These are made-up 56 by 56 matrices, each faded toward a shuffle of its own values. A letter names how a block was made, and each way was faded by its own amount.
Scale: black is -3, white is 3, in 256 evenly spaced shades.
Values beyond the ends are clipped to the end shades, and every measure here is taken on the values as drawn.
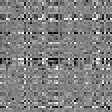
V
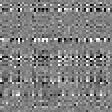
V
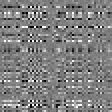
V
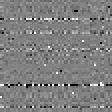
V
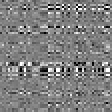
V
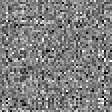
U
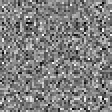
U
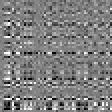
V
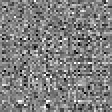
U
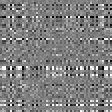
V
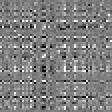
V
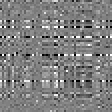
V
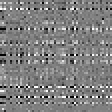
V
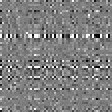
V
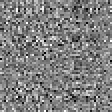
U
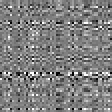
V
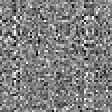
U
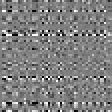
V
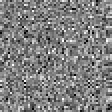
U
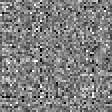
U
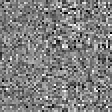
U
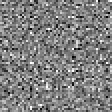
U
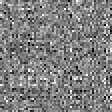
U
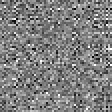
U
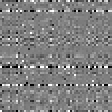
V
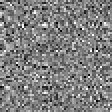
U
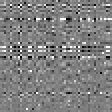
V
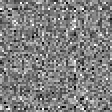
U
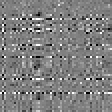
V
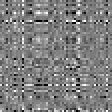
V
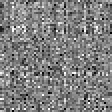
U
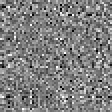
U
